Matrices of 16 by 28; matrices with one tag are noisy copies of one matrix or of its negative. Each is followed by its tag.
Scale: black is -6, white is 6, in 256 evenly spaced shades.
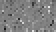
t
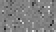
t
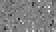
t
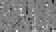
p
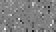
t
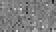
p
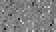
t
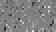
t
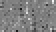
p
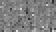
p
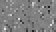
t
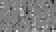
p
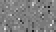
t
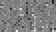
p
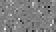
t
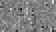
p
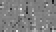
p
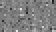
p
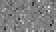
t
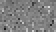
t
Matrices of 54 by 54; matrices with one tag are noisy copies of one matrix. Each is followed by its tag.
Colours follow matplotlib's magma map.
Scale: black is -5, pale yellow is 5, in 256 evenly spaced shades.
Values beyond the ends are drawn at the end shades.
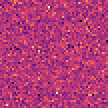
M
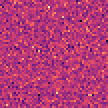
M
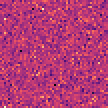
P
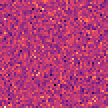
P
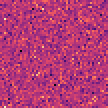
P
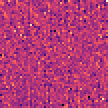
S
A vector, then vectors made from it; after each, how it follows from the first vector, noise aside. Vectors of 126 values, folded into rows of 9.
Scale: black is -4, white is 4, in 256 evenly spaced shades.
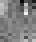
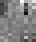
negated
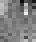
copied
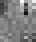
negated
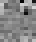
sign-scrambled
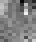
copied
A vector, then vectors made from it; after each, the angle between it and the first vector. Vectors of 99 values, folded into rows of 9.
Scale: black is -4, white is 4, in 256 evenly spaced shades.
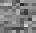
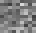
nearly opposite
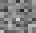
orthogonal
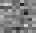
nearly parallel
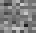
nearly opposite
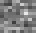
nearly opposite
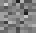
partly aligned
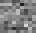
nearly parallel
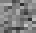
nearly parallel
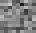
nearly parallel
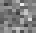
nearly opposite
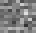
nearly opposite
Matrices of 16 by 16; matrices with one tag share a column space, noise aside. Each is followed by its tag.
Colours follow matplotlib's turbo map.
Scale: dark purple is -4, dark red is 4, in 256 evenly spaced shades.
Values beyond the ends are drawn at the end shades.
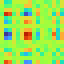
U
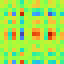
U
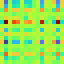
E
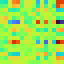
E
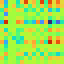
E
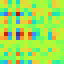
U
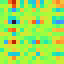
E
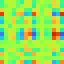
U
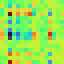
U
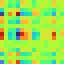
U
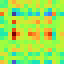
U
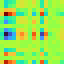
U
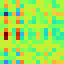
U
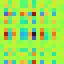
U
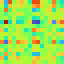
E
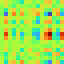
U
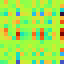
U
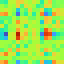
U
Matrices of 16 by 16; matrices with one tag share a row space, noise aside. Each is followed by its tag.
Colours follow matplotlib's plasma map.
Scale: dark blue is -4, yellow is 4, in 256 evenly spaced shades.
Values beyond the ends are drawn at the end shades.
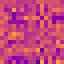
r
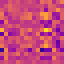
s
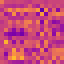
r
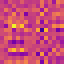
r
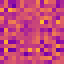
s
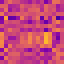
s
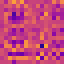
r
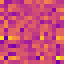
s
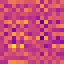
r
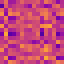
s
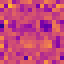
s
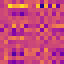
r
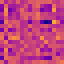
s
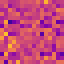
s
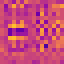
r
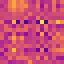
r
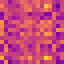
s
